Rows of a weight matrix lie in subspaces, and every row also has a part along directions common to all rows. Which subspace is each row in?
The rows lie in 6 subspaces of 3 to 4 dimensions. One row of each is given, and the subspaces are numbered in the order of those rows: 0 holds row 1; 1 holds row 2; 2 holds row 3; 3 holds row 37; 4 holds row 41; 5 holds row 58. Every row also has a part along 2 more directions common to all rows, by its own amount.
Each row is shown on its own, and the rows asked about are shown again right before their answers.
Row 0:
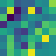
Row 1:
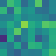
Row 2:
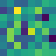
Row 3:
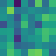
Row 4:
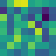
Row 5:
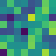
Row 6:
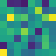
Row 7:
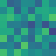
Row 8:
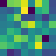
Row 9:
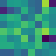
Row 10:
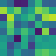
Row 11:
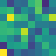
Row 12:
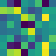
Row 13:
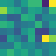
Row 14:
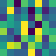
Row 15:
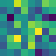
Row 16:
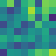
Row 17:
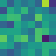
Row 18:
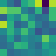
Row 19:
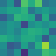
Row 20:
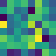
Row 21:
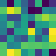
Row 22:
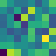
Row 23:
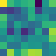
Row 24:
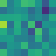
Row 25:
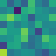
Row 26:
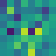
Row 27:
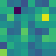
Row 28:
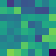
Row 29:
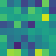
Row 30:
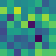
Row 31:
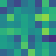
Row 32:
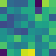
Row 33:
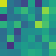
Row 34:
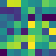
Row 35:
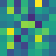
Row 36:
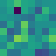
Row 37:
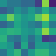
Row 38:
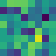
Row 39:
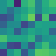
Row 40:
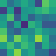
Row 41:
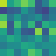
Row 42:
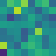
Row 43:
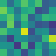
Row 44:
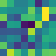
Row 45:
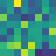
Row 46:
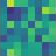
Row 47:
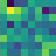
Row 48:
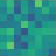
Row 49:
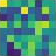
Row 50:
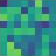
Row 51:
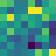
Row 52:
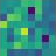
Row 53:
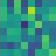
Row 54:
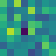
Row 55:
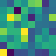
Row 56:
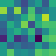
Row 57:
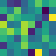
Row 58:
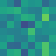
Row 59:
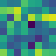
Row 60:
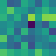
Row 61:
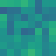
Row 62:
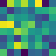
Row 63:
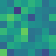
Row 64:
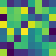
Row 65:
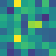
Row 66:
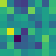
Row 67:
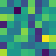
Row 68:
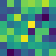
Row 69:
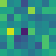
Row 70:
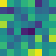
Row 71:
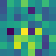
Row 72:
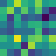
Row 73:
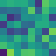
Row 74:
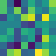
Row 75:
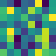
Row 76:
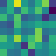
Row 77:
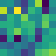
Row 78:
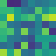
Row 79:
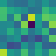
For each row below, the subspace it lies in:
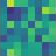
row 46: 3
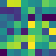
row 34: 0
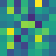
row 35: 2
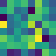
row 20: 1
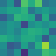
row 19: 5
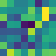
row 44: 5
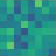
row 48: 2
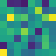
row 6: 1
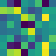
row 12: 5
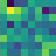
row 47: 3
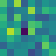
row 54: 2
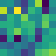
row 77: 0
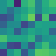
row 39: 5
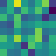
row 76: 3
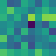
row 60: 0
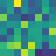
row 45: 5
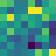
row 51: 5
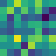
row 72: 3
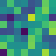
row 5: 1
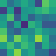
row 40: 0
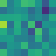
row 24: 4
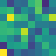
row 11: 1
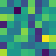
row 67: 1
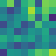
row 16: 5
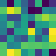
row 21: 5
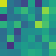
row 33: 4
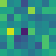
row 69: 2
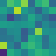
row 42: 1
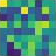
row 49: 4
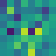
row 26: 2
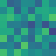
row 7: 0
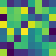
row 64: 4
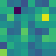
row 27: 1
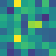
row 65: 2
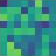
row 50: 4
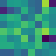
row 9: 3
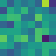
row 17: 3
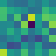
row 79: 0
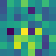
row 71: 2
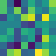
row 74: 5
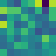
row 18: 3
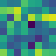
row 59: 0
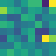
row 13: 3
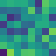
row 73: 0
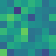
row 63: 1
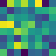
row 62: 3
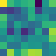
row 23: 4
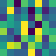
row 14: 2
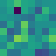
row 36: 1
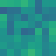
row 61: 4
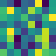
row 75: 2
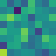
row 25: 1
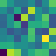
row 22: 0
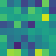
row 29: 3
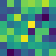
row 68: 5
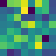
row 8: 2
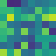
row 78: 0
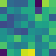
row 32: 3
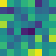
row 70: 4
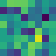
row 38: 4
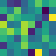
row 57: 5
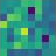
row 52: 2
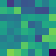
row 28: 5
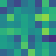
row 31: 3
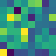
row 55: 1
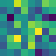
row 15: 4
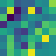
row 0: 2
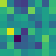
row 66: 2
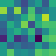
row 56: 0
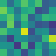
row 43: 1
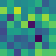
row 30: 0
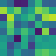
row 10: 4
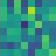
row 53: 2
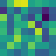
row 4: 4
